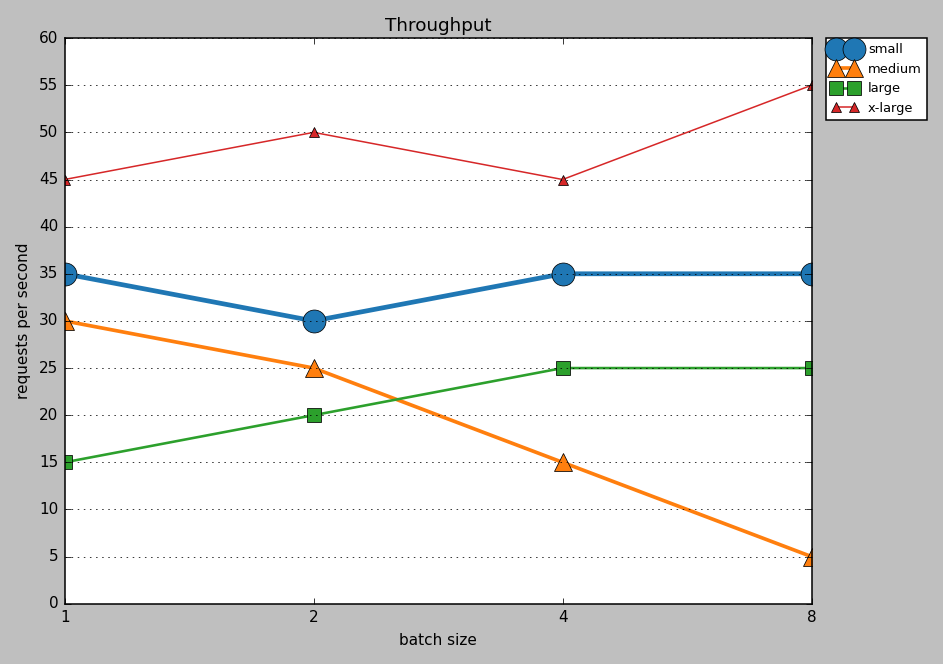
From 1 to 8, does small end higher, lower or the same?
the same
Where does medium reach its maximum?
1
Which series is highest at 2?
x-large
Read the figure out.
Title: Throughput
x-axis: batch size, ticks 1 2 4 8
y-axis: requests per second, ticks 0 5 10 15 20 25 30 35 40 45 50 55 60
Legend: small, medium, large, x-large
Values:
small: 35 30 35 35
medium: 30 25 15 5
large: 15 20 25 25
x-large: 45 50 45 55
